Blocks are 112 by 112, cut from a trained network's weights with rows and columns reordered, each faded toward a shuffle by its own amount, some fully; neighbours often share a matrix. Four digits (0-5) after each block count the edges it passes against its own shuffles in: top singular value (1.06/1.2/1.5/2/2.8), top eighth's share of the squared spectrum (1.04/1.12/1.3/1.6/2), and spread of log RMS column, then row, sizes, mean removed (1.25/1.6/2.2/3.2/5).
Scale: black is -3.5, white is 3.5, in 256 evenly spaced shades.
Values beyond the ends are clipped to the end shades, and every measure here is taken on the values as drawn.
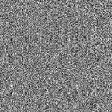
4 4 2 1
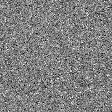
1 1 0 0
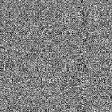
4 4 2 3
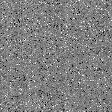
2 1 0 1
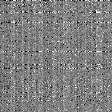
4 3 0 3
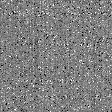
2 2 0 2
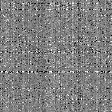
4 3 0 3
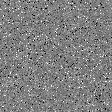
0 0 0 0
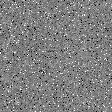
0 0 0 0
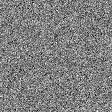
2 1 0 0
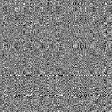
4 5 3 3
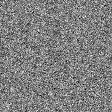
2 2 0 0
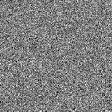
3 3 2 1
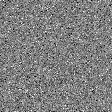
1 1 0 0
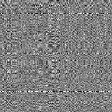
4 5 3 3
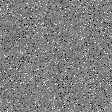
0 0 0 0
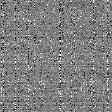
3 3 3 0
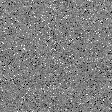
1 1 0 0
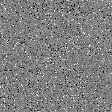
1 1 1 0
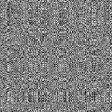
4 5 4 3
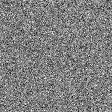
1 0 0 0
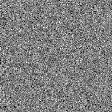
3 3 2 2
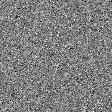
1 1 0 0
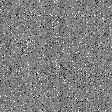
2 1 0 1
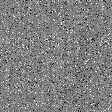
2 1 0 1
